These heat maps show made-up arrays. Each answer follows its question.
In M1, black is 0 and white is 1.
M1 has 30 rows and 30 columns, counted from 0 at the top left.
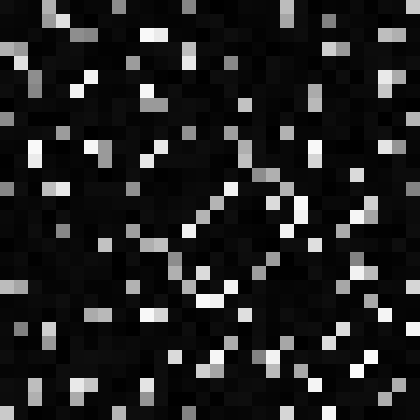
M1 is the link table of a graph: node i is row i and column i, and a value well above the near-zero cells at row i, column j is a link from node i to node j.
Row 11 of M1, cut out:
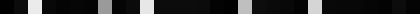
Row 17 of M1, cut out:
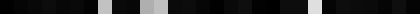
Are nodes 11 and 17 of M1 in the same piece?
yes
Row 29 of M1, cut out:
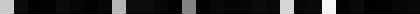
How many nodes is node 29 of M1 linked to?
5
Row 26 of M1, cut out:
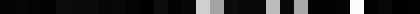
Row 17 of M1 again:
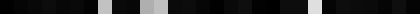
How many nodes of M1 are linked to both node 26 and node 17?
0
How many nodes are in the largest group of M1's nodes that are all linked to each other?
5
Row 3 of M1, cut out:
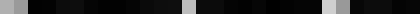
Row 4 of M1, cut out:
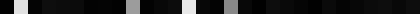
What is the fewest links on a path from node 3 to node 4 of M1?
2
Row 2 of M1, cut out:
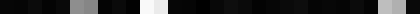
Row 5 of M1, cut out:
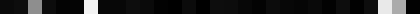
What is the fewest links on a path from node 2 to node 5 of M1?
1
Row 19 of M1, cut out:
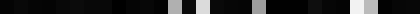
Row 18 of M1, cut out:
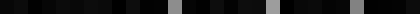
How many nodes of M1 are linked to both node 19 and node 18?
2
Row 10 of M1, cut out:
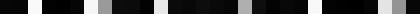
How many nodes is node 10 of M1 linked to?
8
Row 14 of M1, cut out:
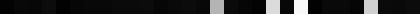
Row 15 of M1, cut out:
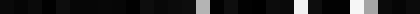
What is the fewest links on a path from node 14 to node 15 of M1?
1
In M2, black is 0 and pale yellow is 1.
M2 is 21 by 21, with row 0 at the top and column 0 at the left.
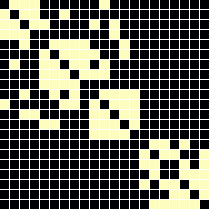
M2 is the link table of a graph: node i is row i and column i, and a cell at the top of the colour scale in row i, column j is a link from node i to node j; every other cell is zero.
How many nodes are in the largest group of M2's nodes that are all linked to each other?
5
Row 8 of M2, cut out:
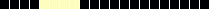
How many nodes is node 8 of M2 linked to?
4
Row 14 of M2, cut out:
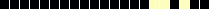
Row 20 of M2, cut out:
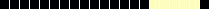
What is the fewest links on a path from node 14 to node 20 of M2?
2
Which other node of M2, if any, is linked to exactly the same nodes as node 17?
none
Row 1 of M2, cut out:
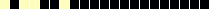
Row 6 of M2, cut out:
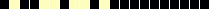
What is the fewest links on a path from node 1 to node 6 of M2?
1
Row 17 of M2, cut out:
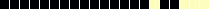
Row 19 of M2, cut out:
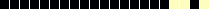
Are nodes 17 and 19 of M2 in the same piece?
yes
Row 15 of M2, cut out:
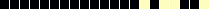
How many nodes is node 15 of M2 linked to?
4
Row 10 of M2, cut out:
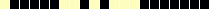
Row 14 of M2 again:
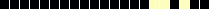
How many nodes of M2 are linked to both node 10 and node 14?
0
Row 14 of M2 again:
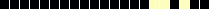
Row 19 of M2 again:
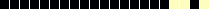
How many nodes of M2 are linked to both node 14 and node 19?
1
